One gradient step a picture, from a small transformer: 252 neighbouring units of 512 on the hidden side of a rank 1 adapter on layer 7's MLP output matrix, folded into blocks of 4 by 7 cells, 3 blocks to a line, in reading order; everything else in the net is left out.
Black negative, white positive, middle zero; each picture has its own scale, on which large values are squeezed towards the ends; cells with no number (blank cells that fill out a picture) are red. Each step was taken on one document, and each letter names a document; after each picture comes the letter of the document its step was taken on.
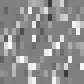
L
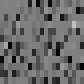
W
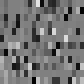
W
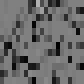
L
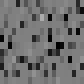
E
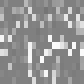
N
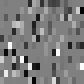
L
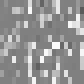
N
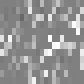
N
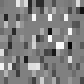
E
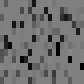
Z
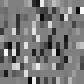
W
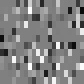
N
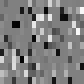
Z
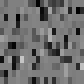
W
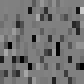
L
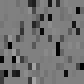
L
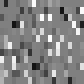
Z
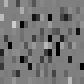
Z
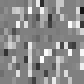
N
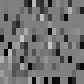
W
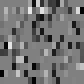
L
